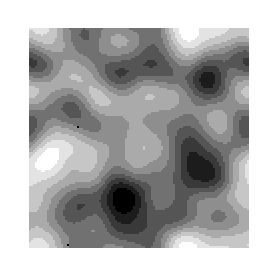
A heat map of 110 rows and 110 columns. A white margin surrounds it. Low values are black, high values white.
The ninth with the lowest average is the bottom middle. There are two isolated cells, each far lower than the cells round it. The centre is the calmest part.
